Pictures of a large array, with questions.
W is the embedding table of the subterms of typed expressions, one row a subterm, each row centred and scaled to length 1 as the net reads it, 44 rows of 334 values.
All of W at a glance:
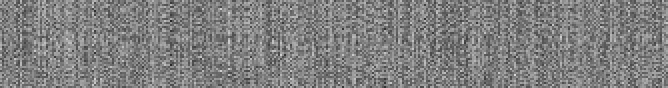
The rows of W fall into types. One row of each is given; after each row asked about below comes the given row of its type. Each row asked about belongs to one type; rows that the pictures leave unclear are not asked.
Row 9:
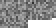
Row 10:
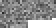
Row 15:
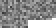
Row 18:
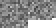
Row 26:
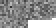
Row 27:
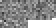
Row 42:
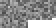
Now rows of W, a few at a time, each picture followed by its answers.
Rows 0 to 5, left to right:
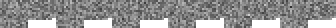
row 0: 42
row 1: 15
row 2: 9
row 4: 26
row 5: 26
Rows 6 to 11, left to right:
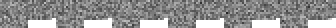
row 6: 9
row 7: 15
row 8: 42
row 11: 15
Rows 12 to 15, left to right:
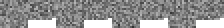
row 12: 42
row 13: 9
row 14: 15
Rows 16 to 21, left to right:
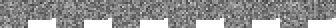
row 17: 42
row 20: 18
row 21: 27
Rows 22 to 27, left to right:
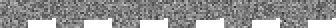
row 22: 42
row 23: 10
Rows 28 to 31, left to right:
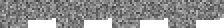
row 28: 10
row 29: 26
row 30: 10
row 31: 15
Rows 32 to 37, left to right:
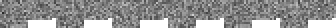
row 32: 10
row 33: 18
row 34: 9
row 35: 26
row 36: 10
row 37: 18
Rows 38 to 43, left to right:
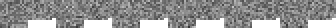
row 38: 10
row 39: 27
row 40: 42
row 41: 18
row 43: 15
